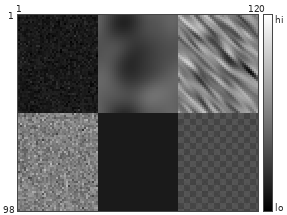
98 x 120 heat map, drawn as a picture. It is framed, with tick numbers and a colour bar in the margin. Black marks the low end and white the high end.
The table splits into 2 rows of 3 panels. Panel 1,1: very low, fine-grained, faint in contrast. Panel 1,2: low, smooth. Panel 1,3: middling, slanting down to the right, strong in contrast. Panel 2,1: middling, fine-grained. Panel 2,2: very low, flat. Panel 2,3: low, checkered, faint in contrast.
